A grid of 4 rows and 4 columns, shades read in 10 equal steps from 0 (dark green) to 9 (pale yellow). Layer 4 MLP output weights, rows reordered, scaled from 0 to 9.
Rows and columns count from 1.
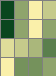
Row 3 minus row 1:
8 2 -3 -4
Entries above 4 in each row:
3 3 3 2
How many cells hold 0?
2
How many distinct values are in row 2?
3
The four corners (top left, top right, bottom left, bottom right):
0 7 9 5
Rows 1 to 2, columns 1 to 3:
0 5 9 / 0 5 9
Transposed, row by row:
0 0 8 9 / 5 5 7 4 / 9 9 6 4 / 7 5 3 5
